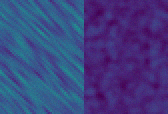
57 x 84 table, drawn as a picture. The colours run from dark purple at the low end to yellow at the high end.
It is made of 1 by 2 panels. Panel 1,1: low, slanting down to the right. Panel 1,2: very low, blotchy, faint in contrast.
